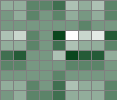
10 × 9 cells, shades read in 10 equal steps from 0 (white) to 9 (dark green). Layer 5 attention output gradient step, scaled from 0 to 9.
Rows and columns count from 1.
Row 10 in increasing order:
4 4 4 4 5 6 6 6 7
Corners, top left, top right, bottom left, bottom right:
4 6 5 6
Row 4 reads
3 2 6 5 9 0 2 1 8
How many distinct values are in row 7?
2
